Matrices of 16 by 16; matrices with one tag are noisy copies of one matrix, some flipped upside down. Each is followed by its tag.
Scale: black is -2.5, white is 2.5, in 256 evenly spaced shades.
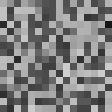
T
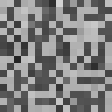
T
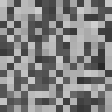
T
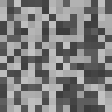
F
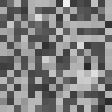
T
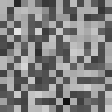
T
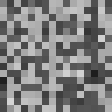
F
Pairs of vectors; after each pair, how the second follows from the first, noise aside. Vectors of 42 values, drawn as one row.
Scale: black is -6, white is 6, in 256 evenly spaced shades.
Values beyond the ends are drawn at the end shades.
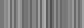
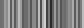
scaled up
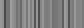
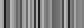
scaled up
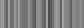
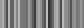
scaled up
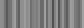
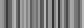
scaled up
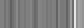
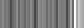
scaled up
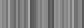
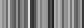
scaled up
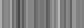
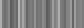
sign-scrambled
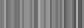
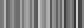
scaled up
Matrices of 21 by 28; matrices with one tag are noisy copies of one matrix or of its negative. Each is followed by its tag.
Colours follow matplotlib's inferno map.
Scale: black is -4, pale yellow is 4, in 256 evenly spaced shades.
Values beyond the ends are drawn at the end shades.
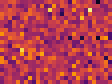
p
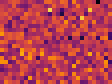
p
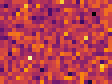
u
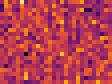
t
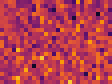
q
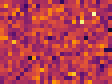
u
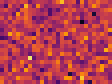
u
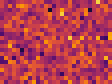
p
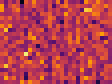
t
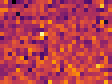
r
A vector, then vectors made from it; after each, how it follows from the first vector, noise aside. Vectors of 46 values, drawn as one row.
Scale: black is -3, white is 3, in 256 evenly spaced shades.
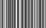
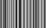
negated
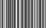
copied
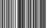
sign-scrambled
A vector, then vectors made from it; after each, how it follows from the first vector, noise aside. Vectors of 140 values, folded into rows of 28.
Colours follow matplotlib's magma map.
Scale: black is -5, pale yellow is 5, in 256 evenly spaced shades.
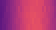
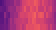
copied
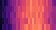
scaled up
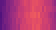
copied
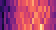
scaled up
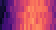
scaled up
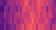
copied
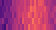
copied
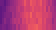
copied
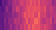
copied
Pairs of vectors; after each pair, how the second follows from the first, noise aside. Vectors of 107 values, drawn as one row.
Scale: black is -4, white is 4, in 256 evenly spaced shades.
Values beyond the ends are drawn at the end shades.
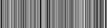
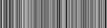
reversed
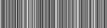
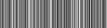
reversed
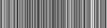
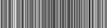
reversed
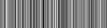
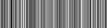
wrapped around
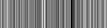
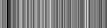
wrapped around
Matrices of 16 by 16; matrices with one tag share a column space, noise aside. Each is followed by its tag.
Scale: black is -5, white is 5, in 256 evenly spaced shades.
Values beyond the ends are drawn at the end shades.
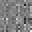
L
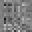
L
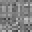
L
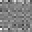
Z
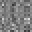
L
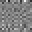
Z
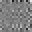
Z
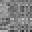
L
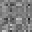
L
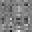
L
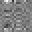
Z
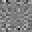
Z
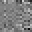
Z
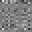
Z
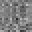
L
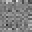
Z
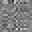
Z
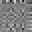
Z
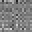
Z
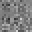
L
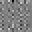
Z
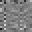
Z
